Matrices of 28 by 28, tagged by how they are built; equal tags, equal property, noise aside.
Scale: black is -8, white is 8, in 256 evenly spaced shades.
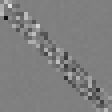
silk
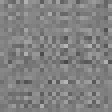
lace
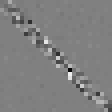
silk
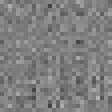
lace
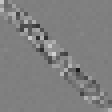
silk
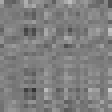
lace
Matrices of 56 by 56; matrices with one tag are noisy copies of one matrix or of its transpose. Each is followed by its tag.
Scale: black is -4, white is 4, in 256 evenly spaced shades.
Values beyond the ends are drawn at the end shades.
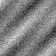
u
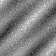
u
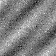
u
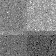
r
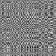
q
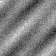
u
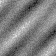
u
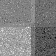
r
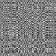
q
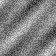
u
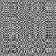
q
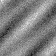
u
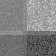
r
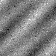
u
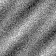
u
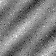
u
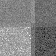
r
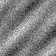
u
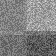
r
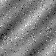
u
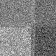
r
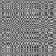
q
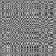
q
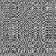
q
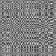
q
